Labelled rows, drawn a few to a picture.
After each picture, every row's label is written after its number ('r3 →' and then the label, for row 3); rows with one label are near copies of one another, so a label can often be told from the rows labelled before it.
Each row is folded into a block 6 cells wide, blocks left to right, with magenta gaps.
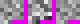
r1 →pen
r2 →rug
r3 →pen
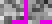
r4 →rug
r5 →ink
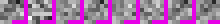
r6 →ink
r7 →rug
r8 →pen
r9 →ink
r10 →pen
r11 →pen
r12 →ink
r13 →ink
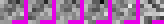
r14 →ink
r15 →ink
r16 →ink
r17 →ink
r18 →pen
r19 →rug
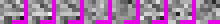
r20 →rug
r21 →rug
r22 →rug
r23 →pen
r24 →ink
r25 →rug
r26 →pen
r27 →ink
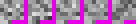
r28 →pen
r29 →rug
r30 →pen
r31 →pen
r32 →ink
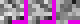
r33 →rug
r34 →rug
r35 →ink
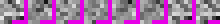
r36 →rug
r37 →ink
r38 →pen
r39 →pen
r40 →ink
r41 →ink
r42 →rug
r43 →rug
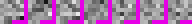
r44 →rug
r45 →ink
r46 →rug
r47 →ink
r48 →pen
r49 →pen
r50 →pen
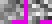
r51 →ink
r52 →rug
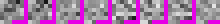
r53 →ink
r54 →ink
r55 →pen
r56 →pen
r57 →rug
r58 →pen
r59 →rug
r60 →pen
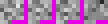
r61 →pen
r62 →pen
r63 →pen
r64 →ink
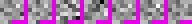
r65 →pen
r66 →pen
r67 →rug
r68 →ink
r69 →pen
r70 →pen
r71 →pen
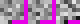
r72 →pen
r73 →pen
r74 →rug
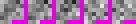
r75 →ink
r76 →ink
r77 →ink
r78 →pen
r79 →pen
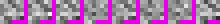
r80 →rug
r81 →rug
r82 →rug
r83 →pen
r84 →rug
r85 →pen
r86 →pen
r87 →rug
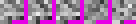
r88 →rug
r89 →rug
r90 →rug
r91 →ink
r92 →pen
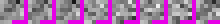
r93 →ink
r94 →ink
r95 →ink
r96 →pen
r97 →rug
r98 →pen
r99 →rug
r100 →ink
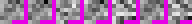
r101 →ink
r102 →ink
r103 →pen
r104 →ink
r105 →rug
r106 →ink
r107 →rug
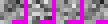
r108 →ink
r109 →rug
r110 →pen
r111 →ink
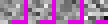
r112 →pen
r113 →pen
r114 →ink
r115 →rug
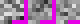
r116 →rug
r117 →ink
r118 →pen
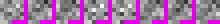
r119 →pen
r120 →ink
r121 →ink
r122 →pen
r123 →pen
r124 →ink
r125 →ink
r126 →ink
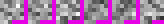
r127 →pen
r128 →pen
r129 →rug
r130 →ink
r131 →ink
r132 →rug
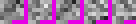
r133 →ink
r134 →pen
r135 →ink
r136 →rug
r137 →rug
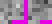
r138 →pen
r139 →ink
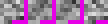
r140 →rug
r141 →ink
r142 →ink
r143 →rug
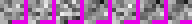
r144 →pen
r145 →pen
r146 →rug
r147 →ink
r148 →pen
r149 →ink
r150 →ink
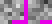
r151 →pen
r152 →ink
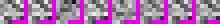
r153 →rug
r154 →rug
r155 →ink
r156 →rug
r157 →pen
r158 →rug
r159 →rug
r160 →rug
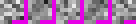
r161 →rug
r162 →ink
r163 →pen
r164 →ink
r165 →rug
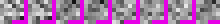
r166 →rug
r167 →rug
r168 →ink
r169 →ink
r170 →pen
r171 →pen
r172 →pen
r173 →ink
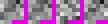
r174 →ink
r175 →ink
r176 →rug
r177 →ink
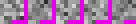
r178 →rug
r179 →ink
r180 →pen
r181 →pen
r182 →ink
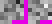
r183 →ink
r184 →pen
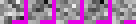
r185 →rug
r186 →ink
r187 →pen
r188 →ink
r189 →pen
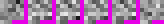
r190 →ink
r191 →rug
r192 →rug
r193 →rug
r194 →rug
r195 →pen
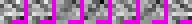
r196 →rug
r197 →rug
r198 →ink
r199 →ink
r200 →rug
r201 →ink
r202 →rug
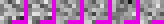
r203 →rug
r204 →rug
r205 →pen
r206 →pen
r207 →ink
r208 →pen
